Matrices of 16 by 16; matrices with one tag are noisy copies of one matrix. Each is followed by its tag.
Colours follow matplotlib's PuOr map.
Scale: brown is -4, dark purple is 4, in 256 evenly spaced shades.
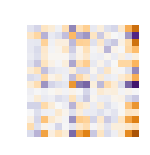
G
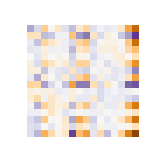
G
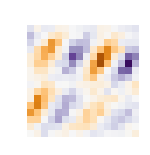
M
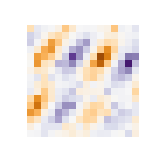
M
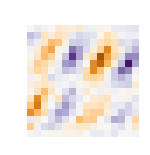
M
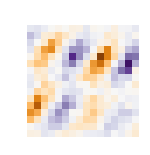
M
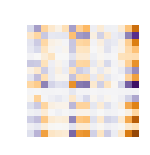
G
